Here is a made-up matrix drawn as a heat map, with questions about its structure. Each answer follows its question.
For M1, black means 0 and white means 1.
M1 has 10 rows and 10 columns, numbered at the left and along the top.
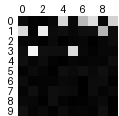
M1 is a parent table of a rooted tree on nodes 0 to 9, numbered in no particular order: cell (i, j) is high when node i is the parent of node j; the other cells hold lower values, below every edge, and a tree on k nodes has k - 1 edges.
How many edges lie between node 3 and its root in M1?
0
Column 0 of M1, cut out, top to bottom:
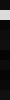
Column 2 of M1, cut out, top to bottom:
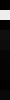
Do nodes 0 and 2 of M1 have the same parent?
yes
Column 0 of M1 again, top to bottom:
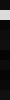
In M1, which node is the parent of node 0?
1
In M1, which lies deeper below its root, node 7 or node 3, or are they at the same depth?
node 7
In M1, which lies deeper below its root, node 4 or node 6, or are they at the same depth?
the same depth
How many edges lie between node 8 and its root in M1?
2
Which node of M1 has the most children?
0
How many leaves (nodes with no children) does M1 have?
7
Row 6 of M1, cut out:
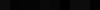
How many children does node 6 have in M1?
0
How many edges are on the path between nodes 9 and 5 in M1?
4
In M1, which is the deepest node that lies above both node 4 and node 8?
1
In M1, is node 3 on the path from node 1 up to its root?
yes
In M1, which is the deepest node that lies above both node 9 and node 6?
0
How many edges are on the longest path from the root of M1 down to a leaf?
3
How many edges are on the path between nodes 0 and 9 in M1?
1
